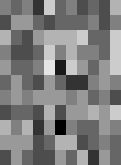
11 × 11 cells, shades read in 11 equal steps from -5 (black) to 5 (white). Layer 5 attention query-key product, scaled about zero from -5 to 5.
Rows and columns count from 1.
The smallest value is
-5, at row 9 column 6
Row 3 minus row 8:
4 0 -1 3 0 4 1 2 -3 -2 0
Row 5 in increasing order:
-4 -1 -1 -1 0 1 1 1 3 3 4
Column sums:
-1 -1 -4 -14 12 -8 5 -1 -7 -1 10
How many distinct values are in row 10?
5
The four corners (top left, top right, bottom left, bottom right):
0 2 -2 -1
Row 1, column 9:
-1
